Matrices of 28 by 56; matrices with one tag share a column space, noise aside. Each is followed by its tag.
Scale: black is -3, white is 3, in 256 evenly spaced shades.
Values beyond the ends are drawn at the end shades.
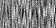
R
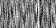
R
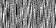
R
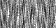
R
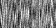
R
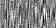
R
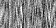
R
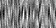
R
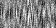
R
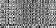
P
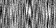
R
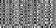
P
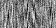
R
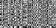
P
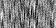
R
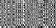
P
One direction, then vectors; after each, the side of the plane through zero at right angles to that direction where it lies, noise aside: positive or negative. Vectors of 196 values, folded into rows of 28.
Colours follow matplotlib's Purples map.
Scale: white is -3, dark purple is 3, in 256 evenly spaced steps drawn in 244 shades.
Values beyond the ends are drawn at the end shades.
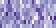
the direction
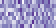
negative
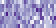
positive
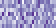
negative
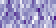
positive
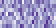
negative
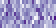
positive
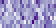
negative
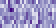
positive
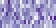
positive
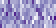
positive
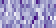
negative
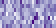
negative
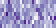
positive
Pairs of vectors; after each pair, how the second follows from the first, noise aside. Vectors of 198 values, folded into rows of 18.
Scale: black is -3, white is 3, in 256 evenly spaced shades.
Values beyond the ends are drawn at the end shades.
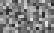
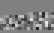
partly zeroed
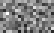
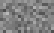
shrunk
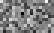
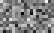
copied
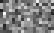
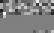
partly zeroed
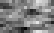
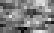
copied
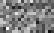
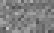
shrunk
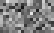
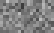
shrunk
